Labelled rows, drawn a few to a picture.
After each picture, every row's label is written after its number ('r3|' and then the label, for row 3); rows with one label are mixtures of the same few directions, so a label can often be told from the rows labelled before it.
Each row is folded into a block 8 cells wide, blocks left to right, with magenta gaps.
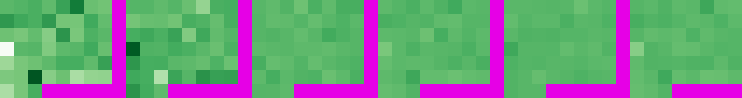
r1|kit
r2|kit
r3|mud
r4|kit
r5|kit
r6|kit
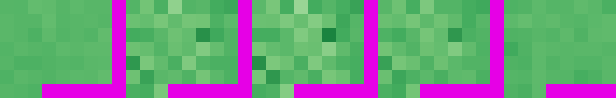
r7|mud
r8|mud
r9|mud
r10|mud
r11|kit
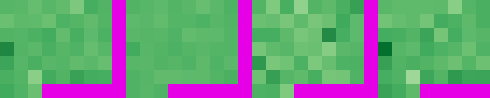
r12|kit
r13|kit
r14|mud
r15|kit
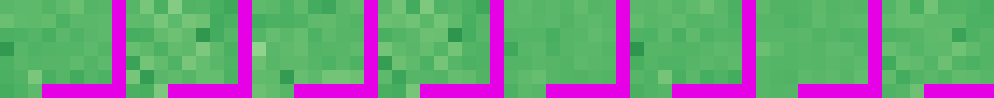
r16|kit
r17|mud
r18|kit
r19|mud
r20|kit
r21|kit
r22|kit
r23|mud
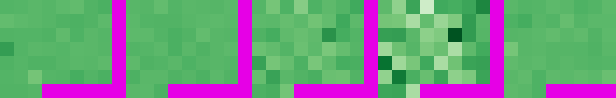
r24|kit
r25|mud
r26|mud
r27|mud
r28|kit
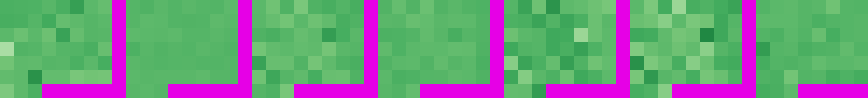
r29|kit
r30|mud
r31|mud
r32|mud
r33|mud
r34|mud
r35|kit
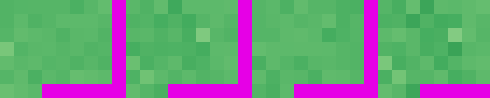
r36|kit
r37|mud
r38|mud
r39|mud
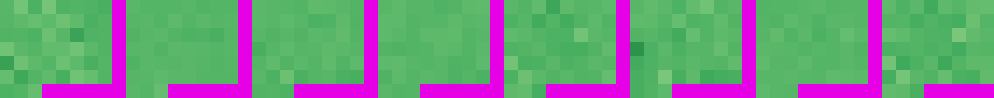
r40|mud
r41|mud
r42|kit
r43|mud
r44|mud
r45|kit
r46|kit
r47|mud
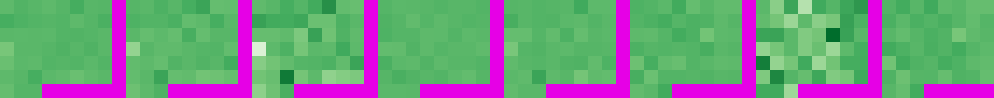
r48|kit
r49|kit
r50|kit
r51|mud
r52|kit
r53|mud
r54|mud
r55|mud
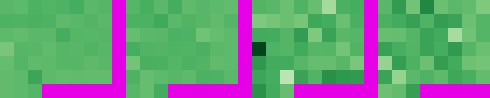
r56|kit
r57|mud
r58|kit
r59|mud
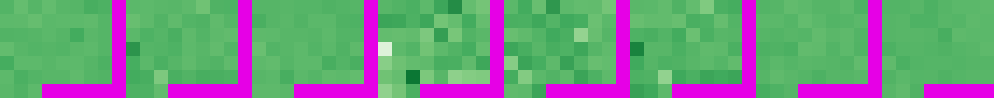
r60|mud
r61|kit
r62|kit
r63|kit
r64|mud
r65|kit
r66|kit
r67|mud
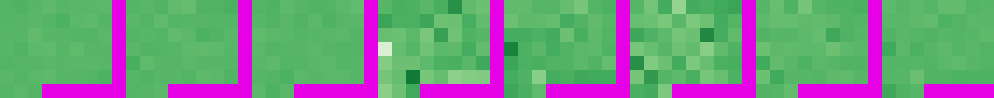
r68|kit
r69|mud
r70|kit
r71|kit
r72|kit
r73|mud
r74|mud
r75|kit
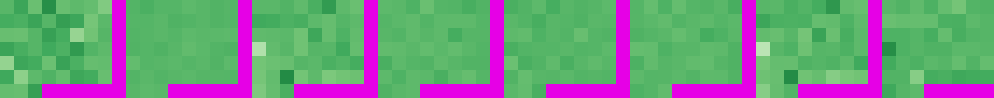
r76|mud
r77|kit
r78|kit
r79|mud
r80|mud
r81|mud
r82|kit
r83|kit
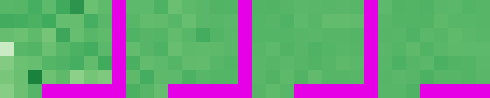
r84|kit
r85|mud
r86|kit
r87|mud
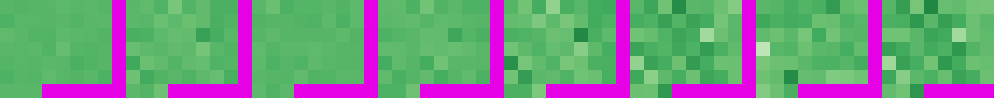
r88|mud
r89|mud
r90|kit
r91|mud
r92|mud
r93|mud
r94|kit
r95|mud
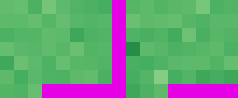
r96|mud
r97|kit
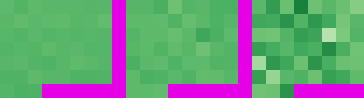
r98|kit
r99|mud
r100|mud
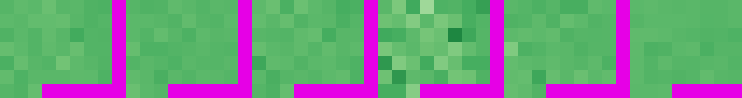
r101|mud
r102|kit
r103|mud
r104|mud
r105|kit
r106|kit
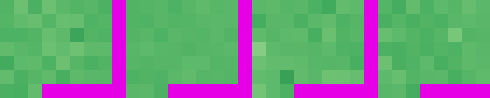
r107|mud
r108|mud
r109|kit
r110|mud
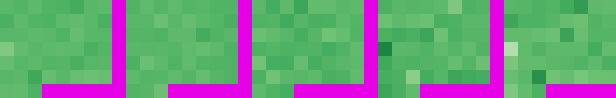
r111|kit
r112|mud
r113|mud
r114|kit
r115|kit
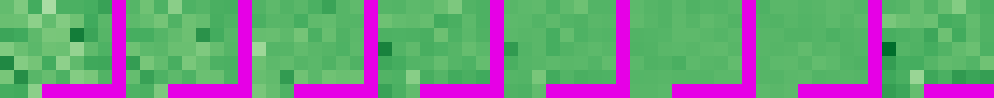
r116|mud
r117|mud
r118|kit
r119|kit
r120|kit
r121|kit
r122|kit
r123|kit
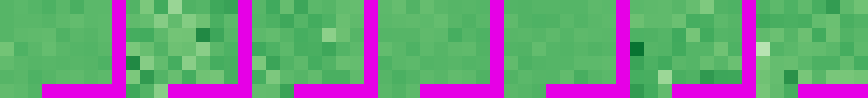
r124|kit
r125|mud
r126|mud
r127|mud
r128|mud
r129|kit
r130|kit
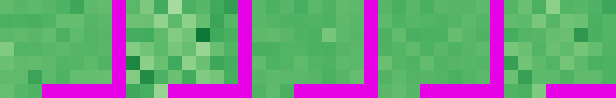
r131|kit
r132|mud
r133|mud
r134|mud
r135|mud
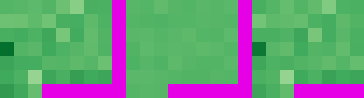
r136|kit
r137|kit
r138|kit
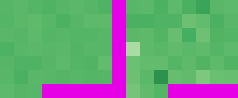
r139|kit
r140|kit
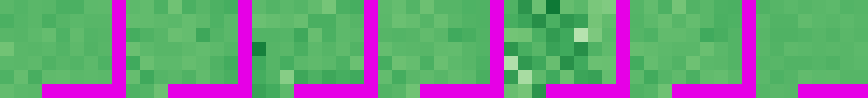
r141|kit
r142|mud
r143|kit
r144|mud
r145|mud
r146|mud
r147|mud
